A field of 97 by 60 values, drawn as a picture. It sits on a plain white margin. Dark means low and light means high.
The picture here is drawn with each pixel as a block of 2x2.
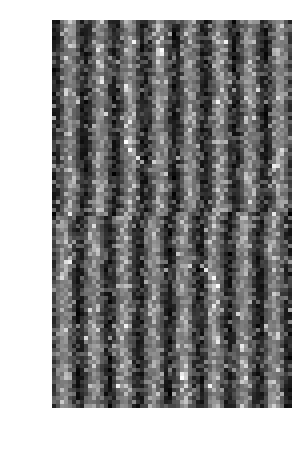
Stripes running up and down repeat 8 times from left to right. There is no seam. There is no overall slope. Overall the values sit about 40% of the way up the scale. It looks the same turned upside down. No single row or column stands out from its neighbours.
